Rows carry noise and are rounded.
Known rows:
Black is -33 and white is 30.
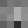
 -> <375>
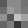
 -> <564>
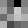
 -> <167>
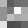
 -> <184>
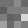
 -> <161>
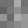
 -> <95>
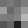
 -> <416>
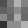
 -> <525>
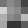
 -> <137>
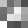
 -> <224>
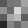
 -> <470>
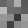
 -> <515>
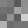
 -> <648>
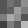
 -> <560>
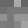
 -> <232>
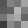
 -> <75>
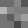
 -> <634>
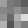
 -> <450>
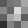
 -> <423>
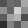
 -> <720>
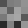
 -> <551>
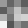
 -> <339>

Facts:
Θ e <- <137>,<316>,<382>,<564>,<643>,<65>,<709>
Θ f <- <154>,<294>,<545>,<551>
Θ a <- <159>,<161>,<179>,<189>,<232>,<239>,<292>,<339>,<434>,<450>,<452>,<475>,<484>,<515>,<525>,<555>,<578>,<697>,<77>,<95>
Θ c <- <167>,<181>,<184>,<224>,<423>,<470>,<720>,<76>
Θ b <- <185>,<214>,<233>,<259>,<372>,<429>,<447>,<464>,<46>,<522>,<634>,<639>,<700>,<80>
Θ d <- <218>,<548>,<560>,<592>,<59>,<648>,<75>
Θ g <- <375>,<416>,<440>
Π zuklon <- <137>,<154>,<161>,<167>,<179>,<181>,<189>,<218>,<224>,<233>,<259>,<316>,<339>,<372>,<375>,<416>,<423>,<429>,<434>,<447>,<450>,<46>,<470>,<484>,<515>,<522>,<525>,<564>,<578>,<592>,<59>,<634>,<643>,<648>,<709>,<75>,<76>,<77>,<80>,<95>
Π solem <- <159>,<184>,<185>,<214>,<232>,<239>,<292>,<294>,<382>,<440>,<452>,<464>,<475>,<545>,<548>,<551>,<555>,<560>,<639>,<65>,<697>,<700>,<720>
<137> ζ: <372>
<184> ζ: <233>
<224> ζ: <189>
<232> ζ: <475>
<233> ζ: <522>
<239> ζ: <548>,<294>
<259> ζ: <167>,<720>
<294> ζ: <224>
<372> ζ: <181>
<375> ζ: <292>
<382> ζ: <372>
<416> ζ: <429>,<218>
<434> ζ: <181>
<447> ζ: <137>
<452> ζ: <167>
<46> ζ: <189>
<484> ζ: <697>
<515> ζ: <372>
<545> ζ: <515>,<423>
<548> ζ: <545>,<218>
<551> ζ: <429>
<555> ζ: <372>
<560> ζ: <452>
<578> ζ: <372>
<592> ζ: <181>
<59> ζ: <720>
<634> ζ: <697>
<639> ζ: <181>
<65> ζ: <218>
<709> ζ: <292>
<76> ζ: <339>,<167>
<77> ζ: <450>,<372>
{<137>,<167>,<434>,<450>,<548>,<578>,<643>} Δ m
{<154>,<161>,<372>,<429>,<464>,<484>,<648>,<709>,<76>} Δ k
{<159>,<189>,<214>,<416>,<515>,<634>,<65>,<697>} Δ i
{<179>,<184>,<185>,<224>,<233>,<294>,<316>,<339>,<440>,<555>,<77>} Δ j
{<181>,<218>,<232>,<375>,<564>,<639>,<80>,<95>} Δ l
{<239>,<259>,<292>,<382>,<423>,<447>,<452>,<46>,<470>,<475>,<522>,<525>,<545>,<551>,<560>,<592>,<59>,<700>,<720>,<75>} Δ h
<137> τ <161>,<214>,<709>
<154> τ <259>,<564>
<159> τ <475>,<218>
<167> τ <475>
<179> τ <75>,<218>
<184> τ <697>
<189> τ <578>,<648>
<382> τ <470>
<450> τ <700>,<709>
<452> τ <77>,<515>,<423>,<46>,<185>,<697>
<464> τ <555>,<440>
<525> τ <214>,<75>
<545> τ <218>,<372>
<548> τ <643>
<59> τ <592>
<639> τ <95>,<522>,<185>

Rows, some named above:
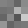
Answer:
<648>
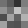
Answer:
<76>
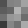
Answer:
<75>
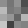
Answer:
<578>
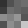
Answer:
<452>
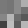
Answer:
<592>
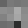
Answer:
<375>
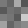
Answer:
<484>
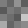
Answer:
<484>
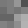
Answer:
<189>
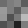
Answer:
<65>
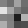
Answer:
<372>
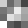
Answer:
<224>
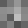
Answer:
<80>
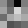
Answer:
<167>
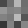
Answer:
<447>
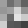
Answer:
<185>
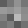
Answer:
<80>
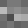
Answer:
<214>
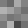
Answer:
<639>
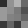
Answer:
<382>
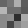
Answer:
<515>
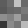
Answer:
<239>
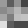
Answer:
<233>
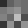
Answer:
<259>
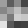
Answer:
<233>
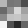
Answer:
<294>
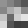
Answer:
<316>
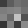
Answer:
<259>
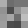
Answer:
<548>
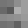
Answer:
<218>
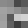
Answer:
<643>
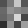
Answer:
<46>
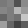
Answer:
<154>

